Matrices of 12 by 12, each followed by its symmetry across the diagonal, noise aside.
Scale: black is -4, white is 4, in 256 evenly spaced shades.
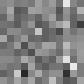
neither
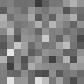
neither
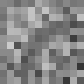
symmetric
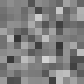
antisymmetric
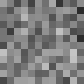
neither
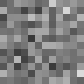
neither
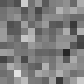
neither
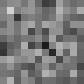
symmetric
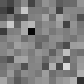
symmetric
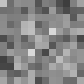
symmetric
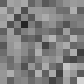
symmetric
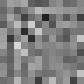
antisymmetric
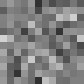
antisymmetric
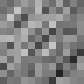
symmetric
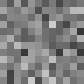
antisymmetric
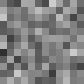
antisymmetric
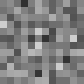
antisymmetric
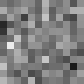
neither
